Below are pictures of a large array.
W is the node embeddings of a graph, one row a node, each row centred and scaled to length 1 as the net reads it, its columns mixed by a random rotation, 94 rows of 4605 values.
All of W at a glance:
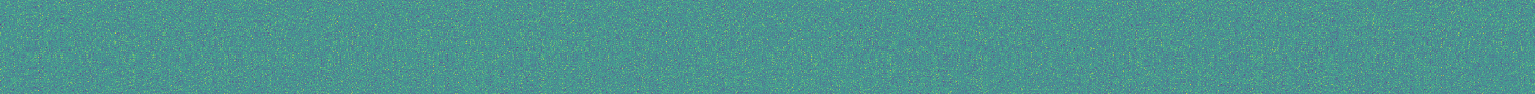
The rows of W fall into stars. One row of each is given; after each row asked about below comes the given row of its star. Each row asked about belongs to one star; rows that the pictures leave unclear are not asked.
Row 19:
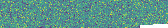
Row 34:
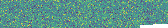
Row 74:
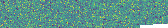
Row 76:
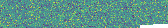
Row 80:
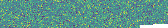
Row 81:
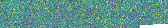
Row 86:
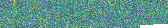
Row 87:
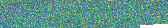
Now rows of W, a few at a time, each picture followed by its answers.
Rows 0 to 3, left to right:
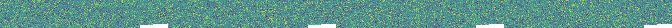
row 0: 74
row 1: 76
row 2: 34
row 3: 80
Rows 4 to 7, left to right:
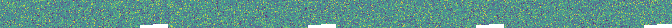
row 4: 74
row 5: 76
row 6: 87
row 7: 87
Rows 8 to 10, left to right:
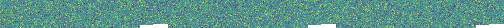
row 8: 80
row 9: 74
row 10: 80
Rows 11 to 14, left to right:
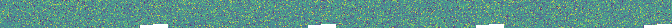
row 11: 19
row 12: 81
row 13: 74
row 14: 19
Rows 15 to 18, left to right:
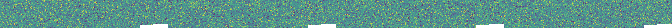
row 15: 76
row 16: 81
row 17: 86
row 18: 19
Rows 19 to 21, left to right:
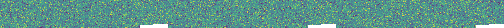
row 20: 80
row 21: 80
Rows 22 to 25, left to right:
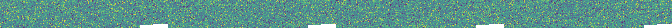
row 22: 86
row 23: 19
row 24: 74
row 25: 74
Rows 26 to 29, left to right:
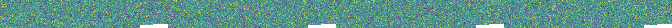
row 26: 76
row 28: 74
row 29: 87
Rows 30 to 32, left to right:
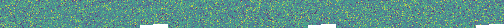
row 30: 81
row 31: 81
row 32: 80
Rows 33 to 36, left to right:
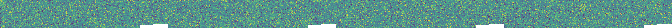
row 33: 80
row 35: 80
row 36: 19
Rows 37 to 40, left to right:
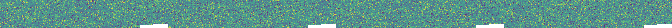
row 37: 74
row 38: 87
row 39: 81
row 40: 34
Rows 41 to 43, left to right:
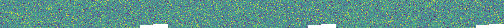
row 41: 80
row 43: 76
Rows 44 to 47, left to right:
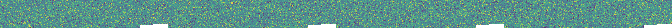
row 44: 87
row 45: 81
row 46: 87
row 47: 19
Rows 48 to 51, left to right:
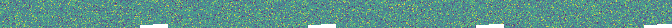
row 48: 34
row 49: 19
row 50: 19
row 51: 80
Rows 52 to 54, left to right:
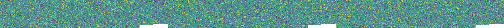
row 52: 86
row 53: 74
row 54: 86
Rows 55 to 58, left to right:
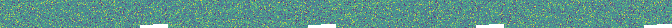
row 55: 86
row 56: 81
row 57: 76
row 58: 34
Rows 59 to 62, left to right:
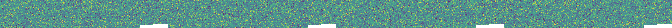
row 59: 81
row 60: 76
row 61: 81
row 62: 19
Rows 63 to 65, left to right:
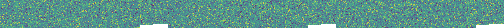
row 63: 76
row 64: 76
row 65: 19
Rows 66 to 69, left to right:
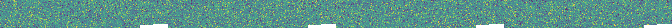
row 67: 87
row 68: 87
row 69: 80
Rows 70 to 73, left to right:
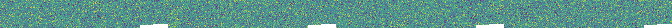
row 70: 76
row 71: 86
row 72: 86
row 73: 34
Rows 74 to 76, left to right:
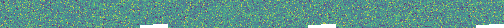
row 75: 87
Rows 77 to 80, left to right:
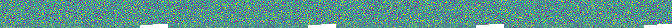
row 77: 81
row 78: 34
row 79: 81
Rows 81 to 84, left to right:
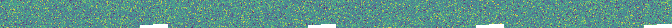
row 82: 81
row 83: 34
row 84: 81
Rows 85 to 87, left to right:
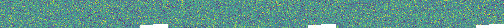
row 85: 76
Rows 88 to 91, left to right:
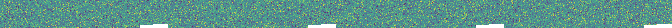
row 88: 19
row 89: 86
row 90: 76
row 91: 34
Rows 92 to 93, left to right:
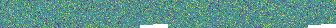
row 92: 80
